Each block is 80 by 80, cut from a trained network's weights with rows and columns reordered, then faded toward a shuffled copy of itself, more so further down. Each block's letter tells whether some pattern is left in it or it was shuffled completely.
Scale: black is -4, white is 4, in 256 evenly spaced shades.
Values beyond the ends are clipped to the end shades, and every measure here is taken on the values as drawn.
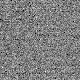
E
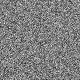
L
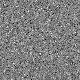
L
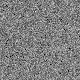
L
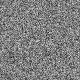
E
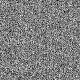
E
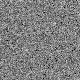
L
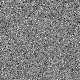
L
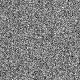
E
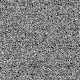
E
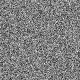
L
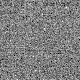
E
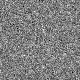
L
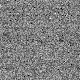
E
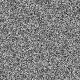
L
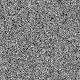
L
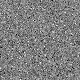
L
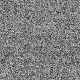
E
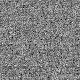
E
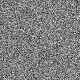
E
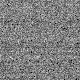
E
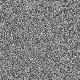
E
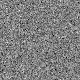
L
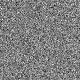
E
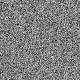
L
